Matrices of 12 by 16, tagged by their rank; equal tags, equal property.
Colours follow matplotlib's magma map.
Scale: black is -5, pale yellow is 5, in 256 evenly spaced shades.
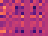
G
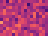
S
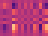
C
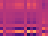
C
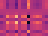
C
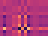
C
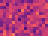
S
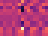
G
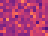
S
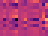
G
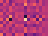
G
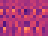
G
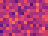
S
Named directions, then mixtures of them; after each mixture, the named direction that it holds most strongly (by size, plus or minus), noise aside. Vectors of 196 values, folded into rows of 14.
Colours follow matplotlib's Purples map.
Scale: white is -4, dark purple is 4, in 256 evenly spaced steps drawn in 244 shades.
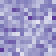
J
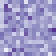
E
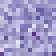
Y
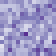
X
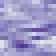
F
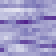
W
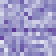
E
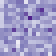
E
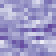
F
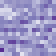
J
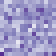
Y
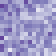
X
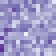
X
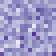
Y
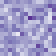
J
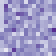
E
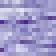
W
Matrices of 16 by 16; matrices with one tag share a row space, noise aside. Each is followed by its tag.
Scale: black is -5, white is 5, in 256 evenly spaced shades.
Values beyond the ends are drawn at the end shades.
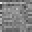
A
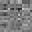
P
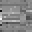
A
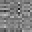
P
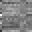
A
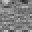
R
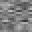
R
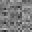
P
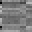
A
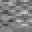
R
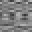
R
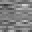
R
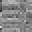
A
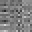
P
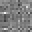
P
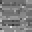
A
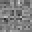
P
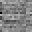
A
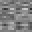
R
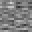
R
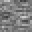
R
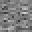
R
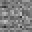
P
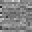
A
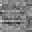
A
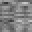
R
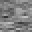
R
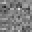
P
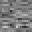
R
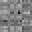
P
